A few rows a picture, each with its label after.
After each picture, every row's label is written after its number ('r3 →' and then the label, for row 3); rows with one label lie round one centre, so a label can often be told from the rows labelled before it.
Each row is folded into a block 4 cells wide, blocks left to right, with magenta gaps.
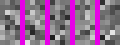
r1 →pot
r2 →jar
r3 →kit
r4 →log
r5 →kit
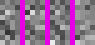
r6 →jar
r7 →jar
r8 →jar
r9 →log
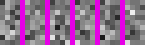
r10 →kit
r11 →log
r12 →pot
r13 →jar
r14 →kit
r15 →jar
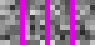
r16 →log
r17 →pot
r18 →jar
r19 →jar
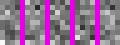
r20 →jar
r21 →log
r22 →jar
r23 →pot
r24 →log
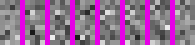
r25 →log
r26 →jar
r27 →pot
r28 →kit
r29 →jar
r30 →jar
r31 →jar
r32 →log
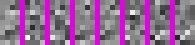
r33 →log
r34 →pot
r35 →pot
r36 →log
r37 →log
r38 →pot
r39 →kit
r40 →kit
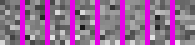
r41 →jar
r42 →kit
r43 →pot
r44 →pot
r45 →log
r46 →log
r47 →pot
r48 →jar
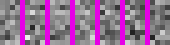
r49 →log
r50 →pot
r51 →log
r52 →log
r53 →jar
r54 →jar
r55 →kit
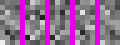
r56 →jar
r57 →kit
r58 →kit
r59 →jar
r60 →jar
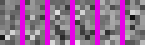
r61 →kit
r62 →kit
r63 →jar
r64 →jar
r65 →log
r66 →pot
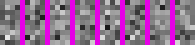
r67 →kit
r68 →kit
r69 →log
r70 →pot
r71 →pot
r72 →kit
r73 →log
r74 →jar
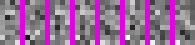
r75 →pot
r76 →kit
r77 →pot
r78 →pot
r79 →jar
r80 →pot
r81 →jar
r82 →jar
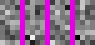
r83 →jar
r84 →kit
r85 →jar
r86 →kit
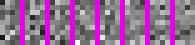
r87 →kit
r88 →pot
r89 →kit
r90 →jar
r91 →pot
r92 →log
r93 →log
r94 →log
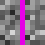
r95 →kit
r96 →kit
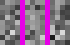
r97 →kit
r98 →log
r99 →kit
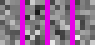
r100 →jar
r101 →kit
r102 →jar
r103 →pot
